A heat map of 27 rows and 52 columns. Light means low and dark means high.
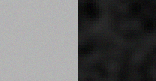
It is made of 1 by 2 panels. Panel 1,1: low, flat. Panel 1,2: very high, blotchy, faint in contrast.
